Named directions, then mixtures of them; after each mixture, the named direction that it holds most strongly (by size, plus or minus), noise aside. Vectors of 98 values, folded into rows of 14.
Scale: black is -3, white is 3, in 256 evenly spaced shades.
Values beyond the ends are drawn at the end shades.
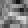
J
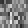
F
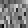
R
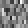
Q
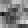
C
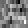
J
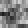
C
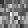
F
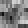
C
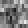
C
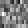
Q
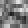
J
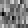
Q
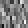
Q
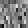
R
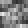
C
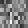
F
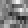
J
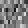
R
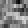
J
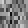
F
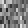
R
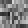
F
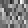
Q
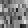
R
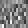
R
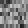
F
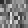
F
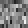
R
